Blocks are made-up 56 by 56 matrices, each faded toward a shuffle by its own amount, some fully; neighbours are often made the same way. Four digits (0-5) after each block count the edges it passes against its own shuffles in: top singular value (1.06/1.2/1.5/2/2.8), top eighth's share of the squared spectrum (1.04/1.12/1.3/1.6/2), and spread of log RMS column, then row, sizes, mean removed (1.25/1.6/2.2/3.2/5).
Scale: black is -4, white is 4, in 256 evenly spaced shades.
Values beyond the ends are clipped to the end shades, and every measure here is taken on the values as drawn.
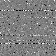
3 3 0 2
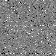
2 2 0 1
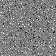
0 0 0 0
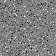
0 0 0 0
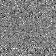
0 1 0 2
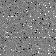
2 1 0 1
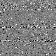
2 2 0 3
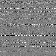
3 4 0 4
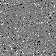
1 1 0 0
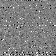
2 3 0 2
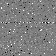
2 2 0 1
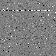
3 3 0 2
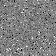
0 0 0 0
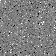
0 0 0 0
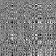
4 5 3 3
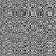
4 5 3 3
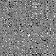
3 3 2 1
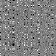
4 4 3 2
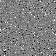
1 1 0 0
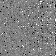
3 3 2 0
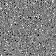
2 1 0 0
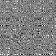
4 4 2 3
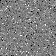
0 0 0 0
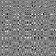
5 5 3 3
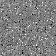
2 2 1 0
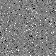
1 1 1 0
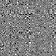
4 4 2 2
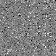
3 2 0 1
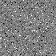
2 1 0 0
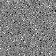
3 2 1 0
